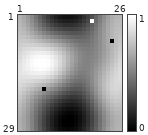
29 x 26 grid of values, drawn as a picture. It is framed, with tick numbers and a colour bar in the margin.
The middle left is the ninth with the highest average. The top right is the roughest part. The bottom middle is the ninth with the lowest average. No regular stripes run through it. Three lone cells stand out: one far higher and two far lower than their neighbours.
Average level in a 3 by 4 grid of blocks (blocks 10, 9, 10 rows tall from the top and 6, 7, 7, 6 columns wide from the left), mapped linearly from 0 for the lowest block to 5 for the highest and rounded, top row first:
4 2 1 3 / 5 4 2 4 / 3 0 0 3
